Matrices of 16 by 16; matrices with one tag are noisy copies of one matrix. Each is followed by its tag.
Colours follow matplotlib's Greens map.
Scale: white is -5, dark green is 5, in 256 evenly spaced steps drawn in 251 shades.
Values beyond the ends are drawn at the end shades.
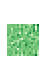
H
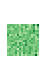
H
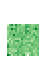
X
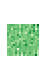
H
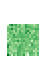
X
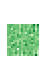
H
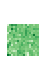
X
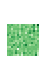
H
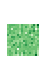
H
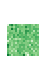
X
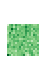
X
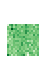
X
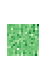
H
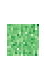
H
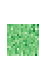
H
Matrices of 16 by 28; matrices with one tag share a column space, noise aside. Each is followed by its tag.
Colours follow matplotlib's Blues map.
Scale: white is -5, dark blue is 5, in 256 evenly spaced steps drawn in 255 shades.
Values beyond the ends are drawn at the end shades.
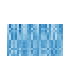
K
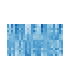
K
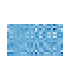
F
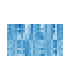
K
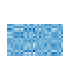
F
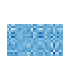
F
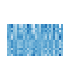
K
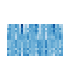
K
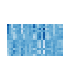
K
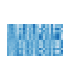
K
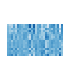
K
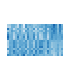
K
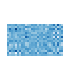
F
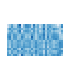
K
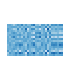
F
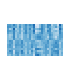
K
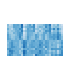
K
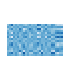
F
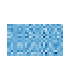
F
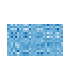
F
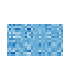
F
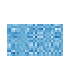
F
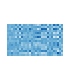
F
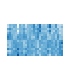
K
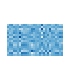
F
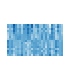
K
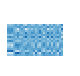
F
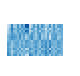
K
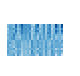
K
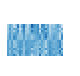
K
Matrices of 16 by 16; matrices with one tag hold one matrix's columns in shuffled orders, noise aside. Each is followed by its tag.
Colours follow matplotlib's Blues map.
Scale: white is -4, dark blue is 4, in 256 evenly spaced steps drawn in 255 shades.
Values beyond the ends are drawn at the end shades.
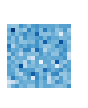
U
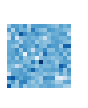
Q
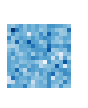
U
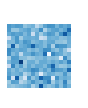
Q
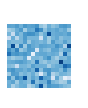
Q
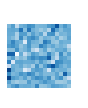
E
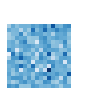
E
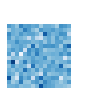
Q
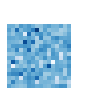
U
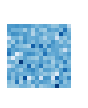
Q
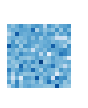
Q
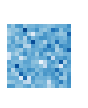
U
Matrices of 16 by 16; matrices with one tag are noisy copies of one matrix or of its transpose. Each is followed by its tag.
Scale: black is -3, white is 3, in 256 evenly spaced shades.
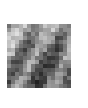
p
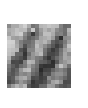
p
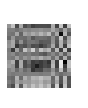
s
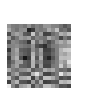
s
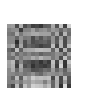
s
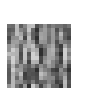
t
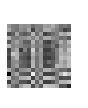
s
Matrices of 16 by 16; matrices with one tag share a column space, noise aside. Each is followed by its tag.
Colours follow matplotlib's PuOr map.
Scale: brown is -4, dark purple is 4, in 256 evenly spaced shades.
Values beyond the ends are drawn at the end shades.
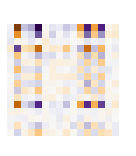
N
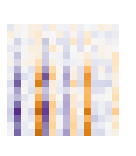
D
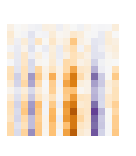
D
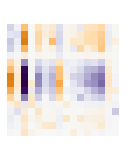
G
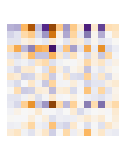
N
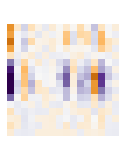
G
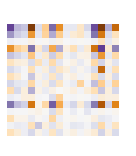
N
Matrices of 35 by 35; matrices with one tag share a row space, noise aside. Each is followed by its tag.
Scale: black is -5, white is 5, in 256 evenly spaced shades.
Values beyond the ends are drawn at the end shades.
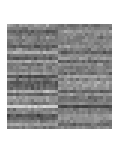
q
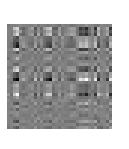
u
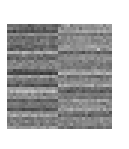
q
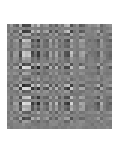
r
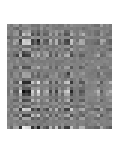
r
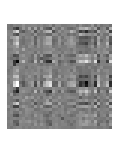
u
